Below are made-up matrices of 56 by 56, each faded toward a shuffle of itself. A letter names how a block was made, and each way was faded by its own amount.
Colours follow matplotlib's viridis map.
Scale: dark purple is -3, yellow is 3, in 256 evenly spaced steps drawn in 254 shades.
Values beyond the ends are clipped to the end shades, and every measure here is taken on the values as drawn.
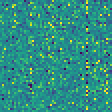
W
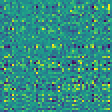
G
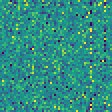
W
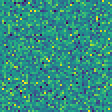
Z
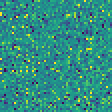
W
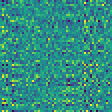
G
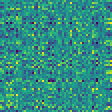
G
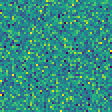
Z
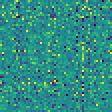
W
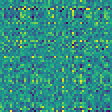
G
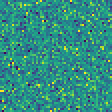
Z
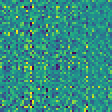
G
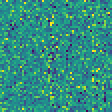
W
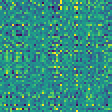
G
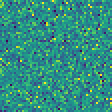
Z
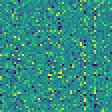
W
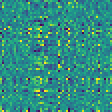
G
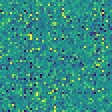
W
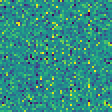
W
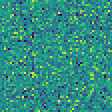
W
